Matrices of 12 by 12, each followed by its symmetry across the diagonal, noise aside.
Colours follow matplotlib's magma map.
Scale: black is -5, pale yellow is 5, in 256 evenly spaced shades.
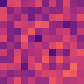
symmetric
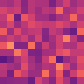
neither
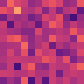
neither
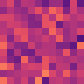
antisymmetric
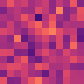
antisymmetric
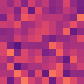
neither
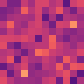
symmetric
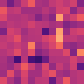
antisymmetric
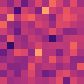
antisymmetric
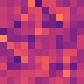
antisymmetric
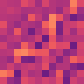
symmetric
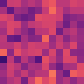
neither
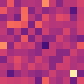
symmetric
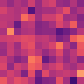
antisymmetric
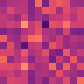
symmetric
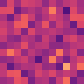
symmetric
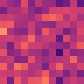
neither
